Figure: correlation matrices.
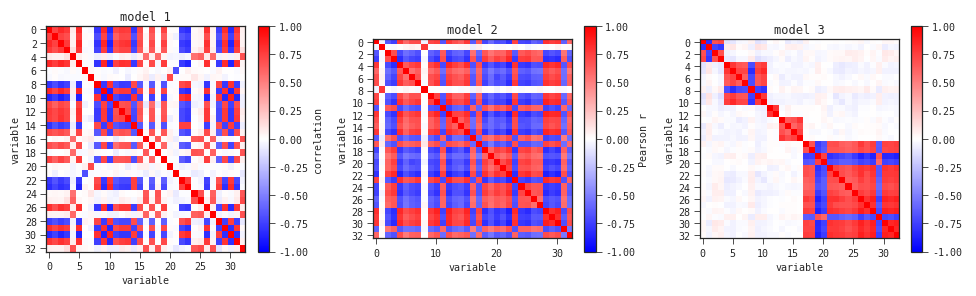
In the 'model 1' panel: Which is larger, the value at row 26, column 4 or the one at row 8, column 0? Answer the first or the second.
the first
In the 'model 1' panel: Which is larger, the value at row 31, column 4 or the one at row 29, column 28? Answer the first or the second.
the first
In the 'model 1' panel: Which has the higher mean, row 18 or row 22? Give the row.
18
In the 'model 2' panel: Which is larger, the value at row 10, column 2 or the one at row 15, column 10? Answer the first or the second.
the second
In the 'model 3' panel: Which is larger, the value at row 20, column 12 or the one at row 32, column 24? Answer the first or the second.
the second
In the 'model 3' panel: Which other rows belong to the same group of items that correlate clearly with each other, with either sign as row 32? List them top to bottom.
17, 18, 19, 20, 21, 22, 23, 24, 25, 26, 27, 28, 29, 30, 31
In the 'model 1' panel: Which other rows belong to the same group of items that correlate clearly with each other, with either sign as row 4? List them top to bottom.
16, 18, 24, 25, 27, 32
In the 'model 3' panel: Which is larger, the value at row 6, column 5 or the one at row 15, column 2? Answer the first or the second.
the first
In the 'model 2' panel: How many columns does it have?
33
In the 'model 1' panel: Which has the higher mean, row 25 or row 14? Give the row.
25
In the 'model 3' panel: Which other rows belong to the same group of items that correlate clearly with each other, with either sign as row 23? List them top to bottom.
17, 18, 19, 20, 21, 22, 24, 25, 26, 27, 28, 29, 30, 31, 32
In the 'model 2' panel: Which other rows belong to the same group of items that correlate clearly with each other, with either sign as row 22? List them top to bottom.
0, 2, 3, 4, 5, 6, 7, 9, 10, 11, 12, 13, 14, 15, 16, 17, 18, 19, 20, 21, 23, 24, 25, 26, 27, 28, 29, 30, 31, 32
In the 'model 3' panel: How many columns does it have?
33
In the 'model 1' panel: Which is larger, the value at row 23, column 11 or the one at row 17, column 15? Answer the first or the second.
the second
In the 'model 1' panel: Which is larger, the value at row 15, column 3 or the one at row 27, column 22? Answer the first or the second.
the first
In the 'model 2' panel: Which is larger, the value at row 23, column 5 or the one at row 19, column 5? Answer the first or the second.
the first
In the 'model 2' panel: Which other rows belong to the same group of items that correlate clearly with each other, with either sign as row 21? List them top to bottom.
0, 2, 3, 4, 5, 6, 7, 9, 10, 11, 12, 13, 14, 15, 16, 17, 18, 19, 20, 22, 23, 24, 25, 26, 27, 28, 29, 30, 31, 32
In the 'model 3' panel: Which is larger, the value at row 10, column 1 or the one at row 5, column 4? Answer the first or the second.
the second
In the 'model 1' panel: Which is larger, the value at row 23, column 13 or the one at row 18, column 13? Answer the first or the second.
the second
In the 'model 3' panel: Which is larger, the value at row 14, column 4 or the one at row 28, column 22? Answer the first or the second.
the second
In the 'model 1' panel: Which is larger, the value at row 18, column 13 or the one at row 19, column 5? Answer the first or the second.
the second
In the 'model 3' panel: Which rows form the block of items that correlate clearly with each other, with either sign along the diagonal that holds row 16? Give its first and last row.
13 to 16
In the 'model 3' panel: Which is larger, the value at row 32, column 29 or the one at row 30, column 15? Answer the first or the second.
the second
